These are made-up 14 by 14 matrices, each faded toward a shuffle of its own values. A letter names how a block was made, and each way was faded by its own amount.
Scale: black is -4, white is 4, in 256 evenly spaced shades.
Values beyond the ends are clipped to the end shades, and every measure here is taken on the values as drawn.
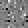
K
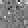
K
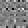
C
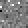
K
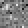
K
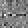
C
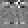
C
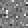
K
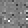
K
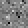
K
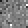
K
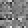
C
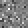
K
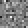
K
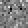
K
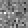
K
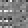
C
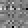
C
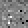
K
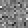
K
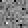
K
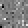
K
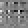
C
